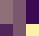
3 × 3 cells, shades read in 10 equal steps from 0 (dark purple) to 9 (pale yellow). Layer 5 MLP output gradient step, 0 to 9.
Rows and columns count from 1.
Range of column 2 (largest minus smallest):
0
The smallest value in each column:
1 3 0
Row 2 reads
4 3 0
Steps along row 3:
up up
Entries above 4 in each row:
0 0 1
